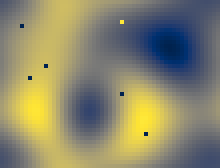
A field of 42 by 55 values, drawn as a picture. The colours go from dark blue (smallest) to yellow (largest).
Lone odd cells: 6, 1 higher and 5 lower than their neighbours. Mirror symmetry: none. Ninth with the lowest average: top right.
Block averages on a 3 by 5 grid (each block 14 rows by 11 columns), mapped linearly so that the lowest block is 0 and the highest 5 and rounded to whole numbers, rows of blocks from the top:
3 5 2 0 0 / 5 4 3 3 2 / 4 4 4 5 2
